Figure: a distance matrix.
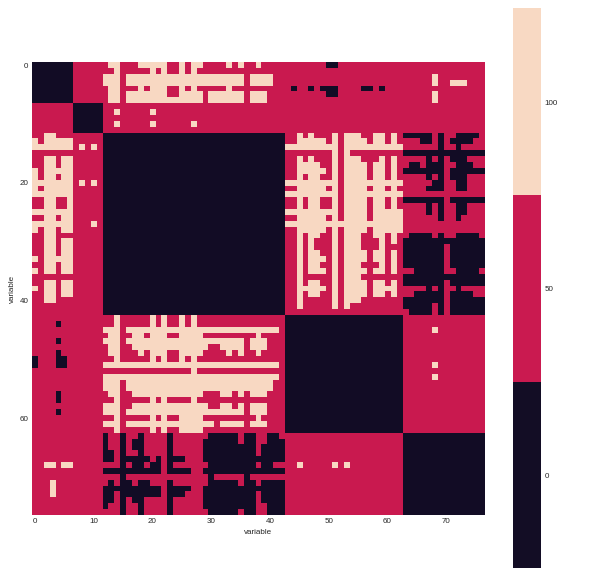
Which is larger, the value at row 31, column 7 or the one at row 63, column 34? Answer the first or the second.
the first
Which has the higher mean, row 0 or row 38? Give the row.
0
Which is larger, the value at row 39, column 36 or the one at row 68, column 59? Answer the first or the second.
the second
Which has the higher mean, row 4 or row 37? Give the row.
4
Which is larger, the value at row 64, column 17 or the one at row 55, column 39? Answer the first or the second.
the second
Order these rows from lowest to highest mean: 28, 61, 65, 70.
65, 70, 28, 61
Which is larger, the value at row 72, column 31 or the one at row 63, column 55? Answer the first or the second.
the second
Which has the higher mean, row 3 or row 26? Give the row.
3
